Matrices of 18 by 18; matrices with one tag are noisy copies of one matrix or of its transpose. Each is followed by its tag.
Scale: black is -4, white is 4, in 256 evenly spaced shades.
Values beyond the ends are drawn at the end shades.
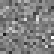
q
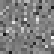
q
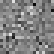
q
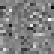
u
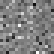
q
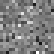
q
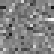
u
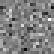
u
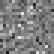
q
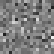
q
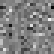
u
